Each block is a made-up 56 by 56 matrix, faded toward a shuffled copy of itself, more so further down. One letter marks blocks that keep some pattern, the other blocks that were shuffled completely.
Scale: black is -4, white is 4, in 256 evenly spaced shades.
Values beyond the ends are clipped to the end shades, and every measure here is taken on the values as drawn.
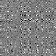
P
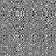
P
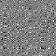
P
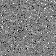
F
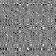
P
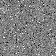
F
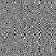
P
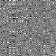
P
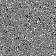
F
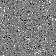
F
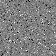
F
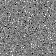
F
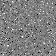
F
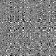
P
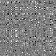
P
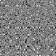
P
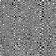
P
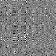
P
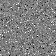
F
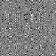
P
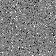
F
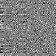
P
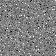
F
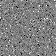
F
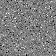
F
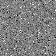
F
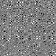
P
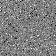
F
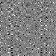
P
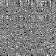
P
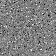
F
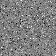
F
